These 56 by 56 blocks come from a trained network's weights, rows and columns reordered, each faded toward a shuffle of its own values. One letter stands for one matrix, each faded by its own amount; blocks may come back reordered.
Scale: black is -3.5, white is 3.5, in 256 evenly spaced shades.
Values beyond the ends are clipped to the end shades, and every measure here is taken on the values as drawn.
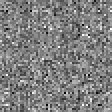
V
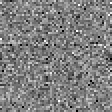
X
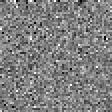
X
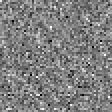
X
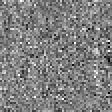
V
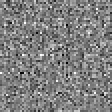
V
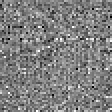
V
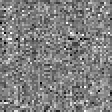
V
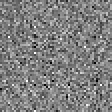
X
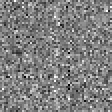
V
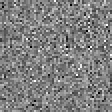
X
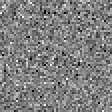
X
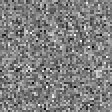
V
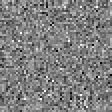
X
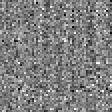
V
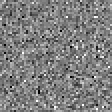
X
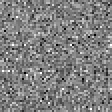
X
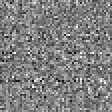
V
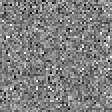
X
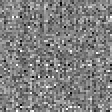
V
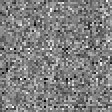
V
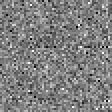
X
